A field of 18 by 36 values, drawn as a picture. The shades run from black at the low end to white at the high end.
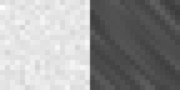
It is made of 1 by 2 panels. Panel 1,1: very high, fine-grained, faint in contrast. Panel 1,2: low, slanting down to the right, faint in contrast.
